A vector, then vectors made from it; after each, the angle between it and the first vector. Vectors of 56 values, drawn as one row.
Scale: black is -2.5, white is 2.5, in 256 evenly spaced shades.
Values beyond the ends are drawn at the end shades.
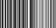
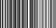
nearly parallel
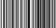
nearly opposite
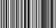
partly opposed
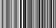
orthogonal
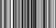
orthogonal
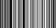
partly aligned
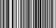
partly opposed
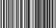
nearly opposite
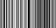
nearly opposite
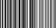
nearly parallel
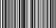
partly aligned
